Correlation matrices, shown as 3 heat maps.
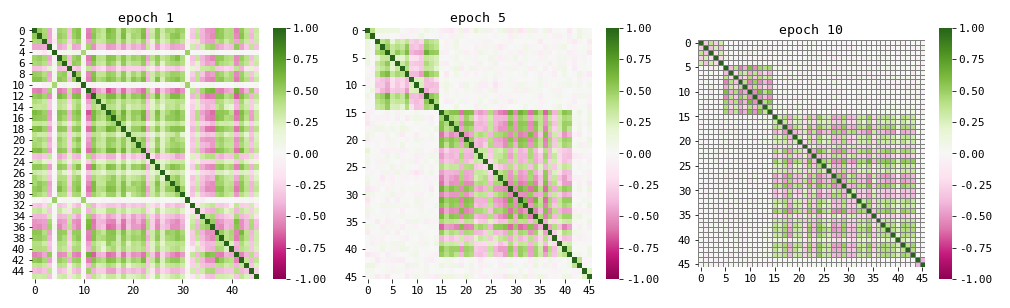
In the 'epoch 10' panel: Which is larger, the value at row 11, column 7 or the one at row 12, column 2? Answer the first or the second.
the second
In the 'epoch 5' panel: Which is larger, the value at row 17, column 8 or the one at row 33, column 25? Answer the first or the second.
the first
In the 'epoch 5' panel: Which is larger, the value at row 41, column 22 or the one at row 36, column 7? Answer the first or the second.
the second
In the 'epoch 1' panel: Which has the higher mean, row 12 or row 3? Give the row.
12
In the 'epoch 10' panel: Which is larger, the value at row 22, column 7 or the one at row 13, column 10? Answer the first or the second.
the second
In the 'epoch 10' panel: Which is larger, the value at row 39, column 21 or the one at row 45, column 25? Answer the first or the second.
the second
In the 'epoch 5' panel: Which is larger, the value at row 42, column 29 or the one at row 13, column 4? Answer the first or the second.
the second
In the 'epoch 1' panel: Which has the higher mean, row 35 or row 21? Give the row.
21
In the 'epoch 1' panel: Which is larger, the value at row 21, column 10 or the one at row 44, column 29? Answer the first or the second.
the first
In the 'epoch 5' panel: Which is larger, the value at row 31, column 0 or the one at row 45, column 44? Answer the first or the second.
the second
